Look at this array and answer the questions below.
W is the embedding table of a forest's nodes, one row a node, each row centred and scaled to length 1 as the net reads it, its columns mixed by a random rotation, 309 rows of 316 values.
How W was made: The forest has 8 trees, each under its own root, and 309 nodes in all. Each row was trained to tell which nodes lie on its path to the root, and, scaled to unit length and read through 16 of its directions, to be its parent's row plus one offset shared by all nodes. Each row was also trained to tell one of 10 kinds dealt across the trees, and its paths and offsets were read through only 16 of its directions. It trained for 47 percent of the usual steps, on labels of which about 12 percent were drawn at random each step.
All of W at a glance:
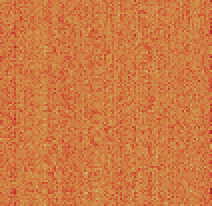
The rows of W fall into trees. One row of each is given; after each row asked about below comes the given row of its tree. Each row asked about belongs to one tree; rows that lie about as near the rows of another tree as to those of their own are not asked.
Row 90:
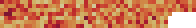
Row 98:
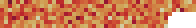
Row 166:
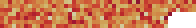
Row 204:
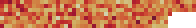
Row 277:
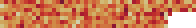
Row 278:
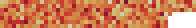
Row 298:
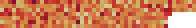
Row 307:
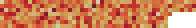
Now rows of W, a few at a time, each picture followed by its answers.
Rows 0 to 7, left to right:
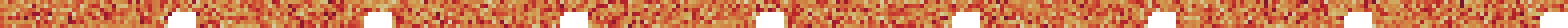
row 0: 166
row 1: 98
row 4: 298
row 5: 98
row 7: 298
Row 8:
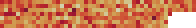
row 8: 204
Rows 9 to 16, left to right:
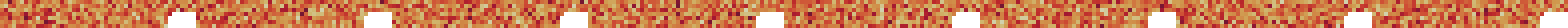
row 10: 166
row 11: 98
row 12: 298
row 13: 298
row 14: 90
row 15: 298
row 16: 277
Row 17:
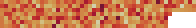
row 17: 98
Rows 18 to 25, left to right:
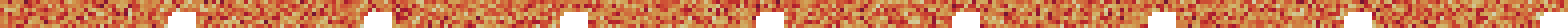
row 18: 307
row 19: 98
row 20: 90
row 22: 298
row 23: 166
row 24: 166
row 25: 298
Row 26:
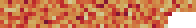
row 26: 307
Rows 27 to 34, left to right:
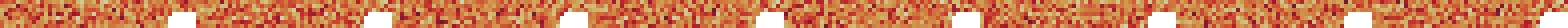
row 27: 166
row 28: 277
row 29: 298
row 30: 277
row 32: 298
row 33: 90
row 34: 277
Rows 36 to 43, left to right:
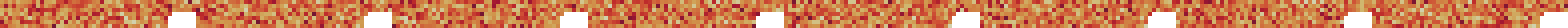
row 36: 277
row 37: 98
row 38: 204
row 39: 278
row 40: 98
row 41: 204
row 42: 298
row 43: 204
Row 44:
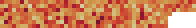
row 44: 298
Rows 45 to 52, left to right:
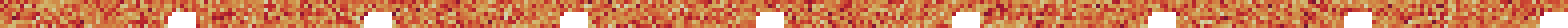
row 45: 90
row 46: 166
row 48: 90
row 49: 278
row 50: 90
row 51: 204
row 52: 166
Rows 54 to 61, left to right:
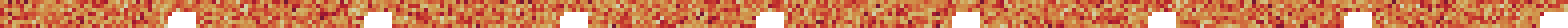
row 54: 204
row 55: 98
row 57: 166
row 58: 277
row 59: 90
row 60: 277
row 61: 166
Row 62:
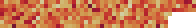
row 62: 90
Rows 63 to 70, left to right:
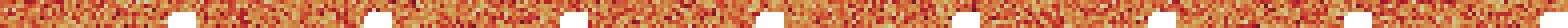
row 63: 307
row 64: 298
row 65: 90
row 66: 307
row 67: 166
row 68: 90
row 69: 90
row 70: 98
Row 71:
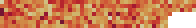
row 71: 98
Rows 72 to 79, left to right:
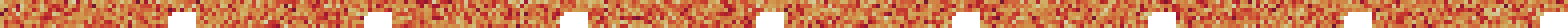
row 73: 90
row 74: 307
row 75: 98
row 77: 90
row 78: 98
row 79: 166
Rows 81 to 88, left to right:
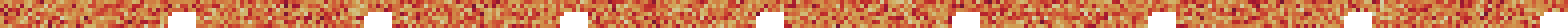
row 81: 90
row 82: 204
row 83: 307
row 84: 278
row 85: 204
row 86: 98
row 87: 98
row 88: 277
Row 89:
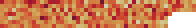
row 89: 307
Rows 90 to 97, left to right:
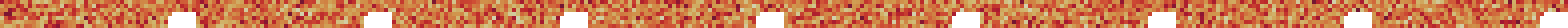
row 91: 98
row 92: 166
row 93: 204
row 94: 277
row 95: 166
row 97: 90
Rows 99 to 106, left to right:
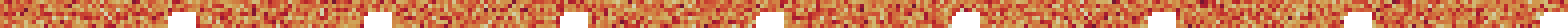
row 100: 166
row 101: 90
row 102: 166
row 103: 298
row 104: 98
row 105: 307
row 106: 298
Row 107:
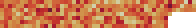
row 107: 298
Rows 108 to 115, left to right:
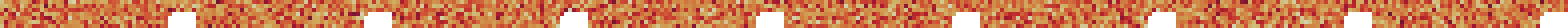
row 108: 298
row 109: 277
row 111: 278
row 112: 204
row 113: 166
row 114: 277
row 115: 90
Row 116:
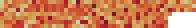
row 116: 277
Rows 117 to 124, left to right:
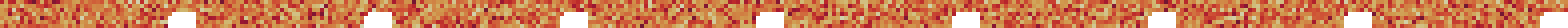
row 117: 298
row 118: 307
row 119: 90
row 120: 90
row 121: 166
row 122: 166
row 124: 204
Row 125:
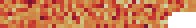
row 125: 307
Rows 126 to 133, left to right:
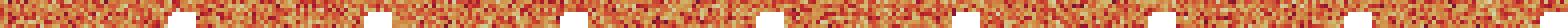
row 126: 98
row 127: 98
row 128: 90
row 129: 166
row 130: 278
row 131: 307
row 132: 204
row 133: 204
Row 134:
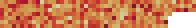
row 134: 204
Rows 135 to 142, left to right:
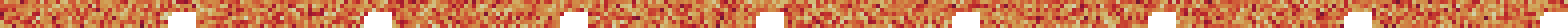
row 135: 90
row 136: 277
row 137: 98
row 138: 204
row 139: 166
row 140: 98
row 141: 298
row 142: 307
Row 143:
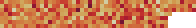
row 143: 298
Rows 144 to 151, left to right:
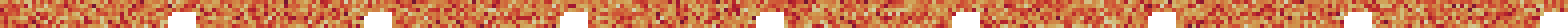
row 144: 166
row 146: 307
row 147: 166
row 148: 98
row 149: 278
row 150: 277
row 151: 98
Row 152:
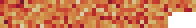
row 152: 90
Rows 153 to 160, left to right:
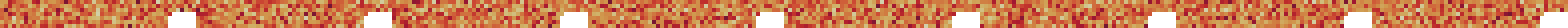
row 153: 298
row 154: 98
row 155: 98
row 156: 277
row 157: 307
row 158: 277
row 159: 98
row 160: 98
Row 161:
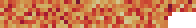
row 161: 298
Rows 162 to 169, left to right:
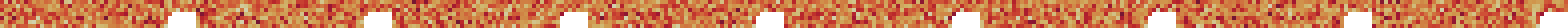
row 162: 98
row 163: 98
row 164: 278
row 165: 90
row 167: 298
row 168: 98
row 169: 204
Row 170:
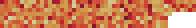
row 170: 204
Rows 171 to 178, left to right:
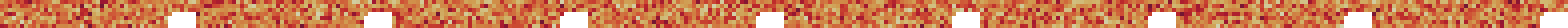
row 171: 307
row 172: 204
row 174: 166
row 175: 98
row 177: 98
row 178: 166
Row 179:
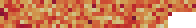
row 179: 204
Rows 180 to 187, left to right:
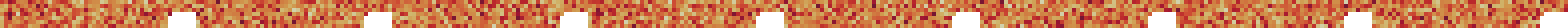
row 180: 298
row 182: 307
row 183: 298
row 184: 298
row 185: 90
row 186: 278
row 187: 90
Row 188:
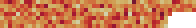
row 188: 307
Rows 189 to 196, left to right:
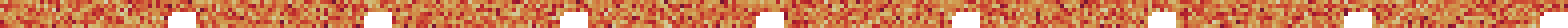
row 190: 166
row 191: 166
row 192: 307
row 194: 98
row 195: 278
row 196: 90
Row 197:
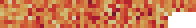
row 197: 277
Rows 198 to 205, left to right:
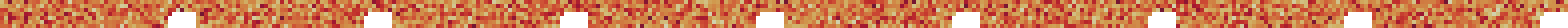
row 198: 278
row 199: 90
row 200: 90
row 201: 307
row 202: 90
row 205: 166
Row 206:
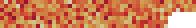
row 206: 98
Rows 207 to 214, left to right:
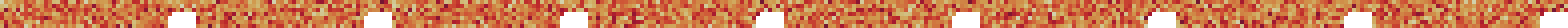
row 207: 278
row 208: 166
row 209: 278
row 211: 166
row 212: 166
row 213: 298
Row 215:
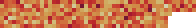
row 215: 204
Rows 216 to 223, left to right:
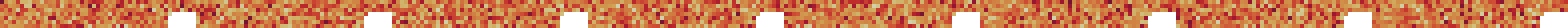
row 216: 90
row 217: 90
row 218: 98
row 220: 98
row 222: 98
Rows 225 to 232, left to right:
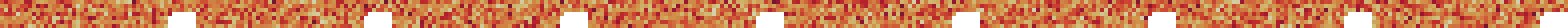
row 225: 307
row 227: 90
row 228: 166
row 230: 166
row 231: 90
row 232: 277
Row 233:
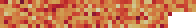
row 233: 277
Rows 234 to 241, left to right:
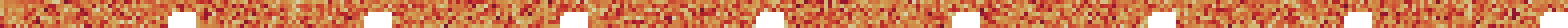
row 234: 277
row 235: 298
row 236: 98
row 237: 277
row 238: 298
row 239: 98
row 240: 277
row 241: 298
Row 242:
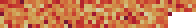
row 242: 204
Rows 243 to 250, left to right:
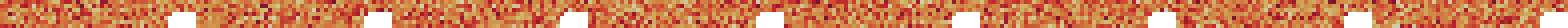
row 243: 307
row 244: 166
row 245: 166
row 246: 166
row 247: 307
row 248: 278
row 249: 98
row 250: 90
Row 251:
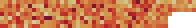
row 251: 204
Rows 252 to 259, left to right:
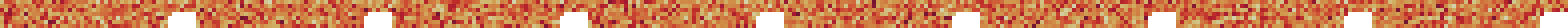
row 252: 298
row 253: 298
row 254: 278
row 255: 298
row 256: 298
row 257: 90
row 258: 166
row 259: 166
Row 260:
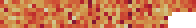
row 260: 166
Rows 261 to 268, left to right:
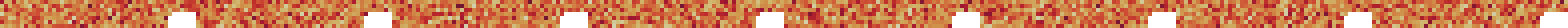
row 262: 98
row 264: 98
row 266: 90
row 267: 277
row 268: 98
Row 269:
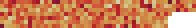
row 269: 204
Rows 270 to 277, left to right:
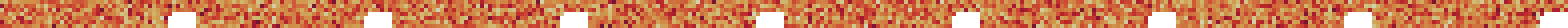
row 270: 166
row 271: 90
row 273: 277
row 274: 278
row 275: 277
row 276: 90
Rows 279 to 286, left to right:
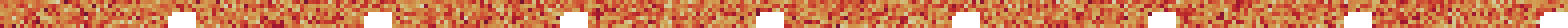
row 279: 277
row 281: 166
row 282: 278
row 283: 278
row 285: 278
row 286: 278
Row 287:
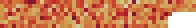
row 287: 307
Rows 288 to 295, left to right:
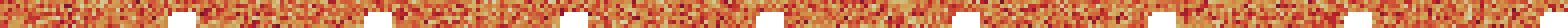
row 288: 166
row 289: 90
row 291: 204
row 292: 98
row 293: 277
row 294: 98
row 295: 298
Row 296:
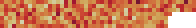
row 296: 166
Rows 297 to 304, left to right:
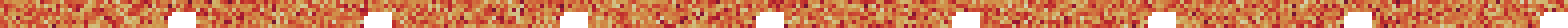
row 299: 166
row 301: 204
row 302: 166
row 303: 90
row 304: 278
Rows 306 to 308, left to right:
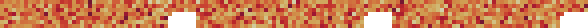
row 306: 278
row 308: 204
